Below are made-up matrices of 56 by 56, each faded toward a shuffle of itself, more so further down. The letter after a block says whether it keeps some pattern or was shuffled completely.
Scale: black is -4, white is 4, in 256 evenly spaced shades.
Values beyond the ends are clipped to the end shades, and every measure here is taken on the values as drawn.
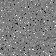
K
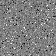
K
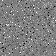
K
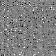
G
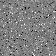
K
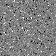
K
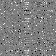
G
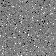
K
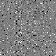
G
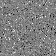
K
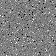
K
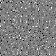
G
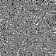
G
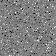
K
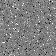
K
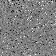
K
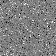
K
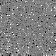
G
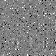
G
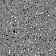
K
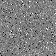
K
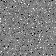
K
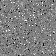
K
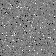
K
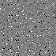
G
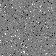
K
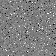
K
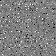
G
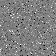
K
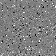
G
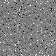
G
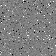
K
